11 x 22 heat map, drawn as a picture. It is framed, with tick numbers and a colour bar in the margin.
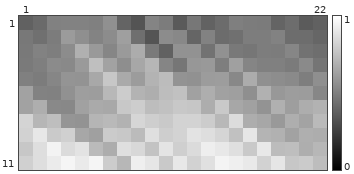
The top right is the smoothest part. There is an overall slope up to the bottom. The grain runs diagonally down to the right.
